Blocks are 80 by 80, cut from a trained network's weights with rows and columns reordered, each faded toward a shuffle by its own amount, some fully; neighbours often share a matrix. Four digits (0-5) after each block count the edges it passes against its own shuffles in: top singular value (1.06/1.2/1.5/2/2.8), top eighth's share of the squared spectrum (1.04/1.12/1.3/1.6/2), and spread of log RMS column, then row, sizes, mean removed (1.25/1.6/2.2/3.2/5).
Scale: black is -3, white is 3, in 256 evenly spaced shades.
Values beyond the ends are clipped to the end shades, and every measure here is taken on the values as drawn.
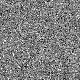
1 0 0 0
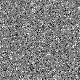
2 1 0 1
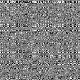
5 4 1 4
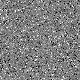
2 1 0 0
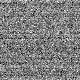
3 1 0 0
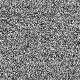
0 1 0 0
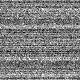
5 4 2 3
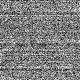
3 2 0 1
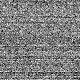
3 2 0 1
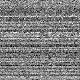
5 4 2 3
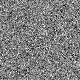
0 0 0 0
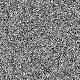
0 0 0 0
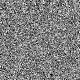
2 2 0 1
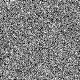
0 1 0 0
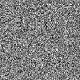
3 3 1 2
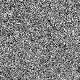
2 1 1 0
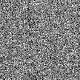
2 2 0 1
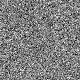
0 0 0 0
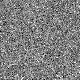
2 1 0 0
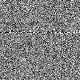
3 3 0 1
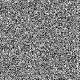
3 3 1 1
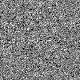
2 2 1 1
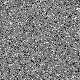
1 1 0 0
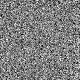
2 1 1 0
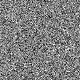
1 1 0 0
